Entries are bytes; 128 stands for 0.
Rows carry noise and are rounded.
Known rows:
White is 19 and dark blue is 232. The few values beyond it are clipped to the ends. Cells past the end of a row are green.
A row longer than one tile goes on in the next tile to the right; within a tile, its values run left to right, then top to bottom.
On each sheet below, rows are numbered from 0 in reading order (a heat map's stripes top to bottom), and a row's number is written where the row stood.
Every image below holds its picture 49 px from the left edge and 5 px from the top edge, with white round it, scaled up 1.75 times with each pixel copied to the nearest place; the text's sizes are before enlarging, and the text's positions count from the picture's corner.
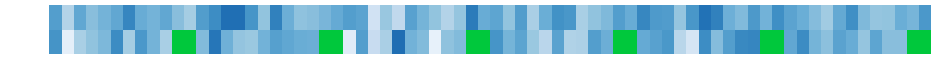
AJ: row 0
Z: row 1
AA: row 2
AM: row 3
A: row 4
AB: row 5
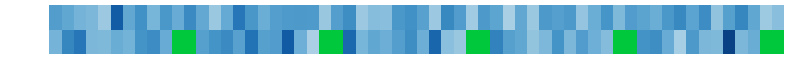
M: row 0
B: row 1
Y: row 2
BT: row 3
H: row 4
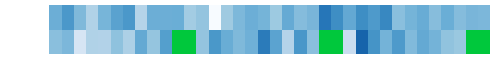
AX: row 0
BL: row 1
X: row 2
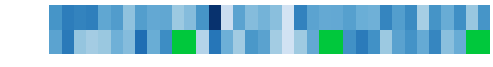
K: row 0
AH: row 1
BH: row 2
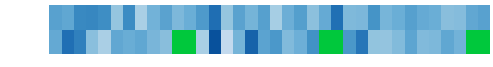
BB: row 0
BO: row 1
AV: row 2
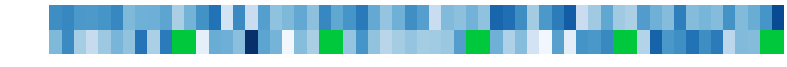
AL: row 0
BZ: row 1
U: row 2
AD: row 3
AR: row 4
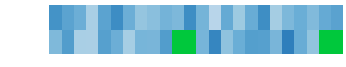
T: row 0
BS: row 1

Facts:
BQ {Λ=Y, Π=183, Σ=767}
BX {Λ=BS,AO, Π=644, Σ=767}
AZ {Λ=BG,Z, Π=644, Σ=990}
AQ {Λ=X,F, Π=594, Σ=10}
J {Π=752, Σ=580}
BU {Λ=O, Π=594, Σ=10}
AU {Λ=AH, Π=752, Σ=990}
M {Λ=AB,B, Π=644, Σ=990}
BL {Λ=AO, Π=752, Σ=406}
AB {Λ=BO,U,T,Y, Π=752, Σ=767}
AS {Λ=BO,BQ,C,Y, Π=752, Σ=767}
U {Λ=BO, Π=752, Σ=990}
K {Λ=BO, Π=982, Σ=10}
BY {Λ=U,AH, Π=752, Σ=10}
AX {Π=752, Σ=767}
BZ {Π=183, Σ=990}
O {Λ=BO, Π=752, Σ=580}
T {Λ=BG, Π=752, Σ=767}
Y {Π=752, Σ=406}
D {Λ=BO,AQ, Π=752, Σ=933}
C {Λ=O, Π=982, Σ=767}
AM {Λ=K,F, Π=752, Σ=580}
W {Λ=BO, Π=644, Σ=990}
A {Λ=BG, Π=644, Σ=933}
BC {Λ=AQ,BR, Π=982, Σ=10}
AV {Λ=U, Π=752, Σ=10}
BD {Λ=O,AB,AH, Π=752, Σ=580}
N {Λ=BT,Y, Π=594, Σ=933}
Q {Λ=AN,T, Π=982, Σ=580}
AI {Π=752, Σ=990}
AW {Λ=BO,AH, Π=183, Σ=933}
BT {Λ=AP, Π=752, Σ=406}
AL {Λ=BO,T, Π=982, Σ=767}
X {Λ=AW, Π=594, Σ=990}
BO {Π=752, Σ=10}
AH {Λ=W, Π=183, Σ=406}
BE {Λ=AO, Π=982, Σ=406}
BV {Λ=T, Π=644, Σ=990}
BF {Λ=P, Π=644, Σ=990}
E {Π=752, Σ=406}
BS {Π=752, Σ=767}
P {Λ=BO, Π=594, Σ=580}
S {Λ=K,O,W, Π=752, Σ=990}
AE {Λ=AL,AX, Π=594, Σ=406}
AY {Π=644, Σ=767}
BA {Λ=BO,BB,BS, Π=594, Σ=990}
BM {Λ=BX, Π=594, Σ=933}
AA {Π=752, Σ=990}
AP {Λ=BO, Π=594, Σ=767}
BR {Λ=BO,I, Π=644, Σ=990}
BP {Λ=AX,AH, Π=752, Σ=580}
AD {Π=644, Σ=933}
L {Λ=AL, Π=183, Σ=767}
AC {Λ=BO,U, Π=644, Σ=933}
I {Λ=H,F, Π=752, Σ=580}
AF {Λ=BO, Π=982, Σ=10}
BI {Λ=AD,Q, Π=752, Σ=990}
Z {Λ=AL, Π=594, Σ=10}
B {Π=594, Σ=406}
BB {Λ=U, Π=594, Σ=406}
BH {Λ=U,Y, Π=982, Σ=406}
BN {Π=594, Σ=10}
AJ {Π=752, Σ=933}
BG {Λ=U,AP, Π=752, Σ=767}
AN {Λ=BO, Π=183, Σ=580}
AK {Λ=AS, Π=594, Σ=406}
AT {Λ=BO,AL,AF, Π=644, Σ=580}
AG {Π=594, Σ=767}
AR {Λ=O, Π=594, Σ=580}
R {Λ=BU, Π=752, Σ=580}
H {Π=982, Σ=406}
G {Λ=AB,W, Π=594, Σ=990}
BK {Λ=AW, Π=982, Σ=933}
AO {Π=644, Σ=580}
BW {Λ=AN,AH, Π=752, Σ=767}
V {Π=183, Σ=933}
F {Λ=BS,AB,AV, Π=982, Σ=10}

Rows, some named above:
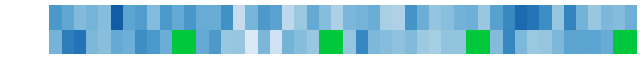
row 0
M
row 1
BW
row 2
AU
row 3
Z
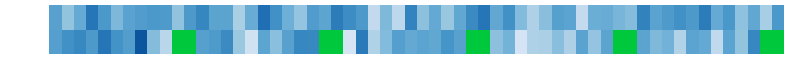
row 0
B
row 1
AT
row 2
AY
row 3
AX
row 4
Q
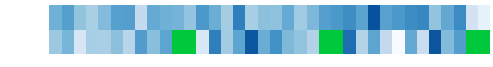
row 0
AX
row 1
AG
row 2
BK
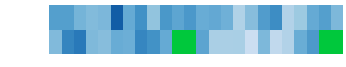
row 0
M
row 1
BP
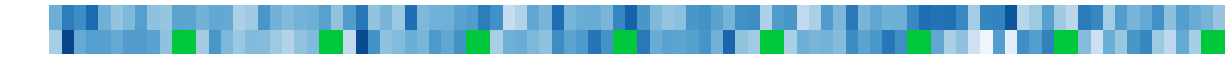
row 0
AQ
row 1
AU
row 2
W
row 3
AO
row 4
Y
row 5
AO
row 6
AD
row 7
V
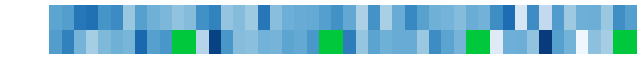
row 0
F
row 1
W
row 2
I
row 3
BZ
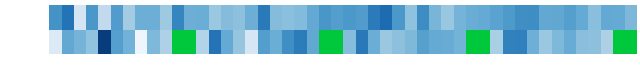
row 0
BZ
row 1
BX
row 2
Z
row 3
G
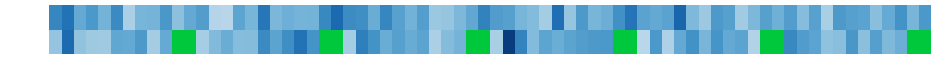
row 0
C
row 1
AO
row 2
P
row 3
BR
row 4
BN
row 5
BT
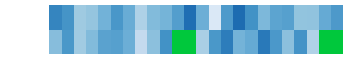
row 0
O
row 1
BM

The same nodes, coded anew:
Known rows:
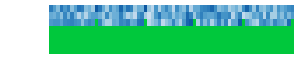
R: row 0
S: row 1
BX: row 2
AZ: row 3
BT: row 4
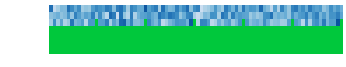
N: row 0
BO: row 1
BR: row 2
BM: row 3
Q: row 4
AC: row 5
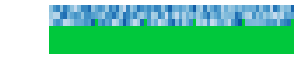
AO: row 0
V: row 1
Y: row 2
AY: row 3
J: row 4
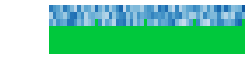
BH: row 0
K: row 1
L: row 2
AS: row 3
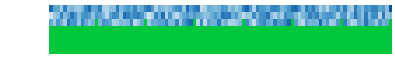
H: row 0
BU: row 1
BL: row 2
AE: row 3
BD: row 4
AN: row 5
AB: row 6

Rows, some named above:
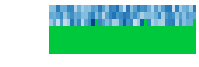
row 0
A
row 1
AW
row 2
C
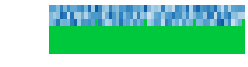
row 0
BS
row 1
AB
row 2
BE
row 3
AH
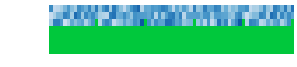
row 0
BM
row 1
AO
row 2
AF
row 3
A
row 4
BM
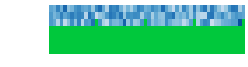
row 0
M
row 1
BQ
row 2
Q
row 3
AO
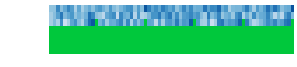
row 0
AY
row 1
E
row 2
AC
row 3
W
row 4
S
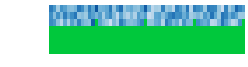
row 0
AU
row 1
AX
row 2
BE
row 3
BZ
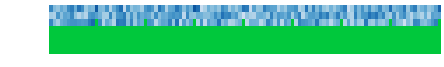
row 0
AM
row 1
K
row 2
BI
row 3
AE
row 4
B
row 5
Z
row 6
AP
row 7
AX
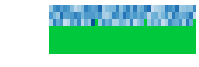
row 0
AD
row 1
P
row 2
BA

